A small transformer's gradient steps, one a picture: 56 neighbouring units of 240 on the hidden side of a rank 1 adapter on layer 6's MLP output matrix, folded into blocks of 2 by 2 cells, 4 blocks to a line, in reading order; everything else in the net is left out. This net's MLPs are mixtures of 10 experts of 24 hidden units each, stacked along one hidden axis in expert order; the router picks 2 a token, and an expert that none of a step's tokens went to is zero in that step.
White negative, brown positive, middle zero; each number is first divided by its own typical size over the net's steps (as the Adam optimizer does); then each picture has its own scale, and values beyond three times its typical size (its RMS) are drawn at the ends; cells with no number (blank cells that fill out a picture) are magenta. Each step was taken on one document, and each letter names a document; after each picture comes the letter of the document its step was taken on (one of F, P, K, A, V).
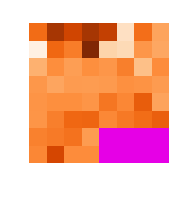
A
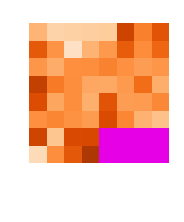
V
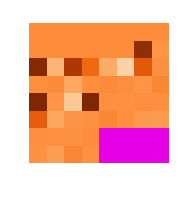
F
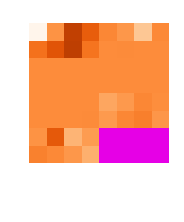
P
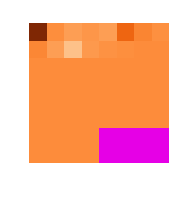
P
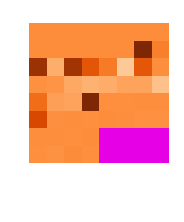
F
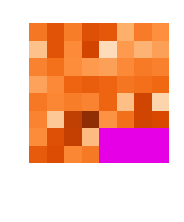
A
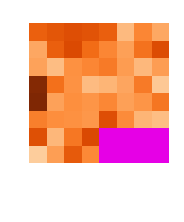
V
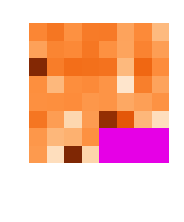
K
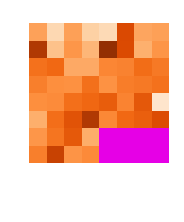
A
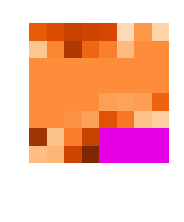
V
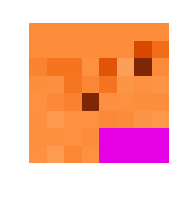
F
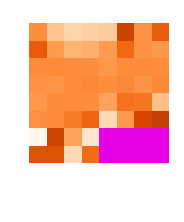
V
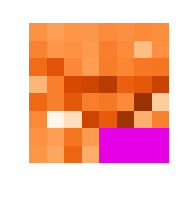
A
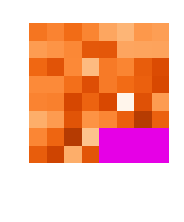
A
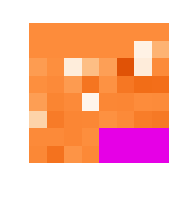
F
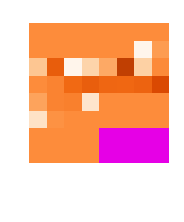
F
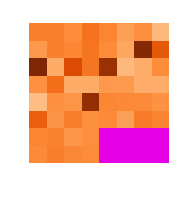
F
